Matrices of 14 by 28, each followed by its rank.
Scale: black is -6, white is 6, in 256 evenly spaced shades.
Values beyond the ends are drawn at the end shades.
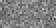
full rank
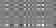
one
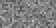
full rank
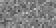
full rank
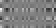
one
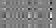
one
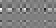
one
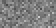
full rank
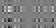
one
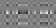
one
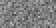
full rank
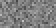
full rank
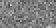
full rank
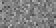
full rank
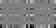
one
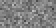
full rank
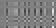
one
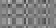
one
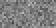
full rank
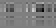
one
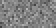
full rank
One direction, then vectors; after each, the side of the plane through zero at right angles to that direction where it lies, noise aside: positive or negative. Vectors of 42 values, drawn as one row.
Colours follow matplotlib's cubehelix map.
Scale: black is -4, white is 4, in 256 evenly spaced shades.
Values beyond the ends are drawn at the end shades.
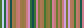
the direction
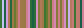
positive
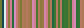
negative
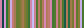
negative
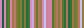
negative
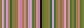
positive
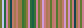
positive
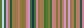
positive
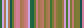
positive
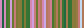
negative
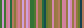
positive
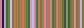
negative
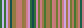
positive
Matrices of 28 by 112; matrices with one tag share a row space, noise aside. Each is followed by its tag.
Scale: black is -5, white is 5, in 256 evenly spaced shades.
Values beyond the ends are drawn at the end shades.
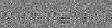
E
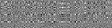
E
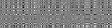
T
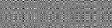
T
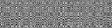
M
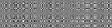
T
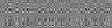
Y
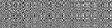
T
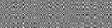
T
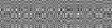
M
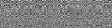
M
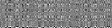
Y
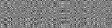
E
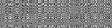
Y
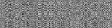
Y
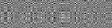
E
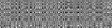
M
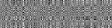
T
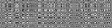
Y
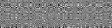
M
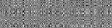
T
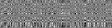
E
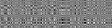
E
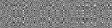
T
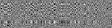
E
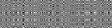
T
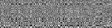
M
